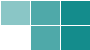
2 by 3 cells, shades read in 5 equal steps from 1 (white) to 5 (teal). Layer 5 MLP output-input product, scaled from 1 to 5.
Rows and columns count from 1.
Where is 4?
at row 1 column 2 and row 2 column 2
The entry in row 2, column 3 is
5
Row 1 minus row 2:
2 0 0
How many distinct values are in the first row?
3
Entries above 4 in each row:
1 1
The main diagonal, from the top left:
3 4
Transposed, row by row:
3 1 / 4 4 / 5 5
